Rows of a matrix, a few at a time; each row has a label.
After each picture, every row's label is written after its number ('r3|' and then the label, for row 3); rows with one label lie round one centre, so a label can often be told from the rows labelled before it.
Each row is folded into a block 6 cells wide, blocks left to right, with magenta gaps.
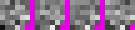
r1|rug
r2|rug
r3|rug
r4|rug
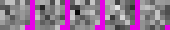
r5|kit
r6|kit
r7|kit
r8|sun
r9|sun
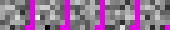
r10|sun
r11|sun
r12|kit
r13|rug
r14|sun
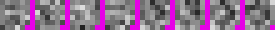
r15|rug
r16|kit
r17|sun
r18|rug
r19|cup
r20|cup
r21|cup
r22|cup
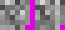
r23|kit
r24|kit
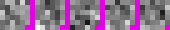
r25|kit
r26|cup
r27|rug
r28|cup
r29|cup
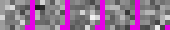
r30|sun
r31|kit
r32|rug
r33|sun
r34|rug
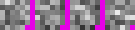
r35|kit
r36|sun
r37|sun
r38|rug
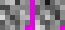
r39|kit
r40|cup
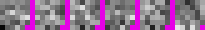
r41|rug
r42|sun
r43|sun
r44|rug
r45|sun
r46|cup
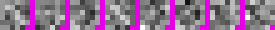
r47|sun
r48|rug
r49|cup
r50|sun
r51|cup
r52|cup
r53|kit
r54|kit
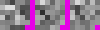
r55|sun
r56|kit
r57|kit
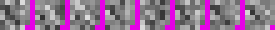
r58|kit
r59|sun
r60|sun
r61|kit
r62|cup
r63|kit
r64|kit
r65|kit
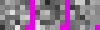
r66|rug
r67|cup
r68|kit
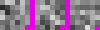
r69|kit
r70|sun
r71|rug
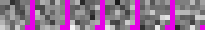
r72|cup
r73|kit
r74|cup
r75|cup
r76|rug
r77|rug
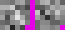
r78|sun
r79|kit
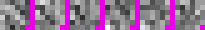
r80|sun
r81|kit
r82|kit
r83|cup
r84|cup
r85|kit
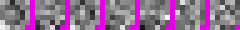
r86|cup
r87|rug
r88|cup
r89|rug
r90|rug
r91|kit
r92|sun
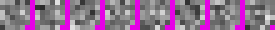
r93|kit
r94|kit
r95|cup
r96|kit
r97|rug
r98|cup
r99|kit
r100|rug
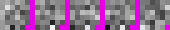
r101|sun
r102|rug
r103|rug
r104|rug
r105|cup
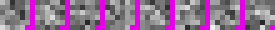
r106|cup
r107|sun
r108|rug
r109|kit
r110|sun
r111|sun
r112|cup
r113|rug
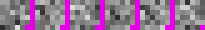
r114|rug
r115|kit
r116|sun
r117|kit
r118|kit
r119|sun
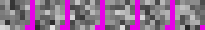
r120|cup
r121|rug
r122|kit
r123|rug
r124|kit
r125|sun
